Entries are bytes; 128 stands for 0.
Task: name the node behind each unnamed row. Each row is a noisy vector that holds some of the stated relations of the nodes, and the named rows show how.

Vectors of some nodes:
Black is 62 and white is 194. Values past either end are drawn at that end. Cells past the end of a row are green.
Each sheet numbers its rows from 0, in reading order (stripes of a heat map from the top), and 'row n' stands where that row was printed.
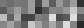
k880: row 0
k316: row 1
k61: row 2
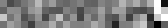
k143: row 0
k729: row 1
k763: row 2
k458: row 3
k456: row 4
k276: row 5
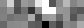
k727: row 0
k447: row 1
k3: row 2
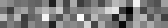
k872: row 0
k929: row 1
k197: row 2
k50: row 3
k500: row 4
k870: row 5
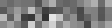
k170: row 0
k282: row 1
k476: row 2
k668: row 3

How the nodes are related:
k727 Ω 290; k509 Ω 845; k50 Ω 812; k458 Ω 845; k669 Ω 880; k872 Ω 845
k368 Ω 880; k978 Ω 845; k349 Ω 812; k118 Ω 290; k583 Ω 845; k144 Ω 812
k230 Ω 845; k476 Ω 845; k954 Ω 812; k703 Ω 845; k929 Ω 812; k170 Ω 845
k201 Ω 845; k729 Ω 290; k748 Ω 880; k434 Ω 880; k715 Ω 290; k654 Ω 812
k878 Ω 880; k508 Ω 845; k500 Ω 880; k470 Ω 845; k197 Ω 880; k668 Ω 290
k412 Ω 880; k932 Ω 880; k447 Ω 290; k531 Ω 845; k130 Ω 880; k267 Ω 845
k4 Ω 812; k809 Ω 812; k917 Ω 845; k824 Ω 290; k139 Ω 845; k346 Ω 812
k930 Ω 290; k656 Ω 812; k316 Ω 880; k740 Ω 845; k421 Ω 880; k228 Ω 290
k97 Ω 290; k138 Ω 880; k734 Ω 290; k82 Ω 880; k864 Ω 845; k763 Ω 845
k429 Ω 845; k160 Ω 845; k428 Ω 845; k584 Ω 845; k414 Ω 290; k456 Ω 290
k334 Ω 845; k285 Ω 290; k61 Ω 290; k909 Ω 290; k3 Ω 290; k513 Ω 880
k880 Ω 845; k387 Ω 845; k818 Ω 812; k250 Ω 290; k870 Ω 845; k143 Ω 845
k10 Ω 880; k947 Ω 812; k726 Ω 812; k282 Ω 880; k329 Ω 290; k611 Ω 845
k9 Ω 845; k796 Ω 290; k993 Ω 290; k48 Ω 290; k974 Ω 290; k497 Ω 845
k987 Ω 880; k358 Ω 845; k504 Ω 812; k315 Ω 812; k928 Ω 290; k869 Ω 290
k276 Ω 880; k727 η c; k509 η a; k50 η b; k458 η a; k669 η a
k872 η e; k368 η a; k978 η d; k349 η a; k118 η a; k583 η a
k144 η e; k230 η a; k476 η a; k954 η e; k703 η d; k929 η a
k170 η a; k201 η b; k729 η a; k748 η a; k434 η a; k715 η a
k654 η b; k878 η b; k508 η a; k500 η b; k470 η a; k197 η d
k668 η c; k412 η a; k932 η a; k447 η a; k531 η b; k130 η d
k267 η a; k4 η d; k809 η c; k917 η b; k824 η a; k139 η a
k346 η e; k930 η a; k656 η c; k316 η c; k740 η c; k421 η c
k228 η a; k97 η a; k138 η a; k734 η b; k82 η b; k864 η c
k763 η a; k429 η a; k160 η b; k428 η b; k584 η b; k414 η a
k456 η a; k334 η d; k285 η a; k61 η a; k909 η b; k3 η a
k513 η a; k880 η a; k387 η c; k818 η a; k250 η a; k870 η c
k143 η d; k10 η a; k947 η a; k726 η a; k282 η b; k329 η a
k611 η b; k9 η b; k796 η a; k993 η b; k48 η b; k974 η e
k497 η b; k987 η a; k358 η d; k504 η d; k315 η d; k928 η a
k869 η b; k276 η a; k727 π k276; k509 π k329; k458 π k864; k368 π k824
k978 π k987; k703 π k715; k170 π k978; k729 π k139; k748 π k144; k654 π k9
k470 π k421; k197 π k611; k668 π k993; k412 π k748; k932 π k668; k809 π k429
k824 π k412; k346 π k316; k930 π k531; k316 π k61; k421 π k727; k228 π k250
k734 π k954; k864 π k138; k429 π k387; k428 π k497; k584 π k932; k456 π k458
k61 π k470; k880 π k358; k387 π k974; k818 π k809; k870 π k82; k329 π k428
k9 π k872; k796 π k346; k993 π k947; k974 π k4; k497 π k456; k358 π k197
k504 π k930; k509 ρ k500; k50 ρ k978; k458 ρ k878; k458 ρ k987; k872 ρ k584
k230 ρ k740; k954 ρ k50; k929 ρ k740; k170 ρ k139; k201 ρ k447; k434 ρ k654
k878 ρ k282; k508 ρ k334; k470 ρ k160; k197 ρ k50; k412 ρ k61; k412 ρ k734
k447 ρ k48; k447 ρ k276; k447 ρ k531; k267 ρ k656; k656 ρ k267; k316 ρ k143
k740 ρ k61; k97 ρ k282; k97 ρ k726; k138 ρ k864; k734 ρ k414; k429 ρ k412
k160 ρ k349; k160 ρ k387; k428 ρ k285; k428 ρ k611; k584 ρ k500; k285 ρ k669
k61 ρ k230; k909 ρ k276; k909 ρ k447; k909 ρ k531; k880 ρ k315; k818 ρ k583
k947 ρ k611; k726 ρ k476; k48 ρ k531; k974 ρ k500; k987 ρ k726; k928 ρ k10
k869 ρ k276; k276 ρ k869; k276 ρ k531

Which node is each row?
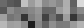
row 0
k611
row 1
k329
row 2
k993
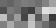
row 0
k139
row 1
k201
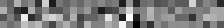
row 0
k368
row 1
k412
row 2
k508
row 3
k421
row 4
k230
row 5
k504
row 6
k497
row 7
k954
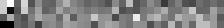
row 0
k974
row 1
k349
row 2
k97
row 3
k346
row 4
k434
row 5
k947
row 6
k656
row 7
k267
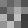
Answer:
k429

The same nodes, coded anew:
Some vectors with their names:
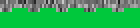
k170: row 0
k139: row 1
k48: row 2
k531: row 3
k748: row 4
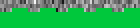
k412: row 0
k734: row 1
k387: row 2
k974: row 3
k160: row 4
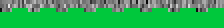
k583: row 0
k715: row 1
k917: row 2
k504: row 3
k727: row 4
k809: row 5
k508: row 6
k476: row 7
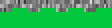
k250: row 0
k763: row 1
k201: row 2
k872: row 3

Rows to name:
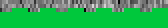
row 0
k726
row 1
k282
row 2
k50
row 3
k654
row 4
k276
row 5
k870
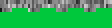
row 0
k349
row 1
k509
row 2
k429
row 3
k864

